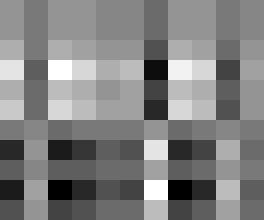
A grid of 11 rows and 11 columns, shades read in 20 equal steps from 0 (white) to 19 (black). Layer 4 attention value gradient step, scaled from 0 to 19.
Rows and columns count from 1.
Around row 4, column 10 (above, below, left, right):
11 12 3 7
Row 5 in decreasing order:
14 12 11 8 8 7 6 6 6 5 5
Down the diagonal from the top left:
8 10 6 3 8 7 8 16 11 5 11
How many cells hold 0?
2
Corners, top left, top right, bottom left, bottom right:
8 9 13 11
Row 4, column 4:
3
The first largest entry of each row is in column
7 7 7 7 7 7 3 3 1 3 3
